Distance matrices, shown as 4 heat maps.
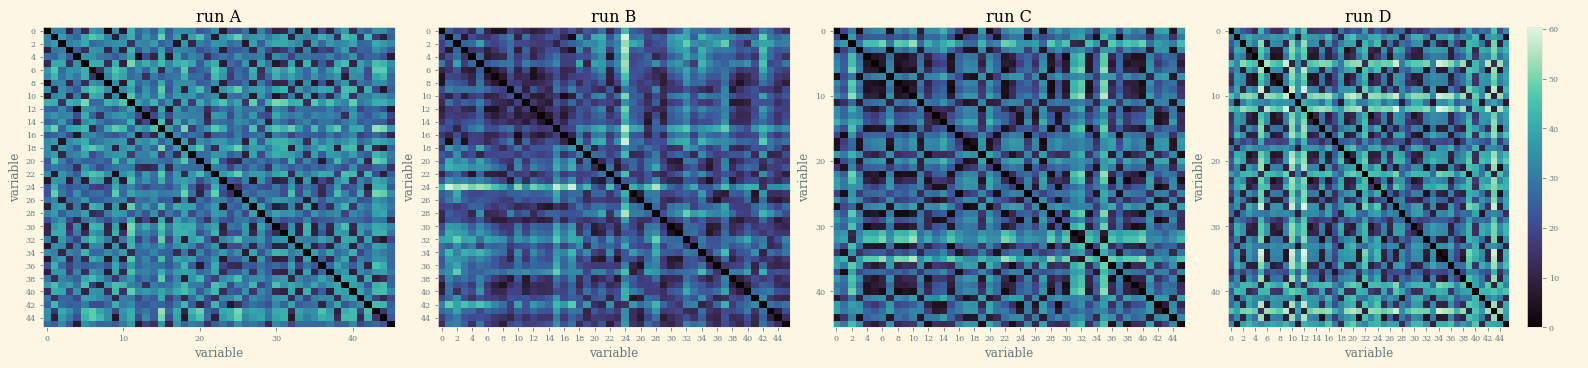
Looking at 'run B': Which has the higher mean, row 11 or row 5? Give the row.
5
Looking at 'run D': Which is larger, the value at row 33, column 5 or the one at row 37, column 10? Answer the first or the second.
the second
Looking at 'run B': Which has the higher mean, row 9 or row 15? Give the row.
15
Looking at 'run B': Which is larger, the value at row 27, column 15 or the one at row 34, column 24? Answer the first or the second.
the second
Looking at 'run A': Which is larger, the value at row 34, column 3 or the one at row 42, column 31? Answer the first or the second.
the first
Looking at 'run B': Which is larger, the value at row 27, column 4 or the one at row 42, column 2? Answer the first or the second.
the second
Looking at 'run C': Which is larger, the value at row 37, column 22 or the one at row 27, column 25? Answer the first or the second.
the first
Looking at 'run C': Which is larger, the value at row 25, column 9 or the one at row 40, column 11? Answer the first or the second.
the second
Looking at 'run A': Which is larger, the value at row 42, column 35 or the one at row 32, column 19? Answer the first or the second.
the second
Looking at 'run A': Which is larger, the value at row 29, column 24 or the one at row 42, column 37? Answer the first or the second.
the second
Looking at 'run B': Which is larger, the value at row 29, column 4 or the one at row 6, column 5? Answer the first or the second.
the second
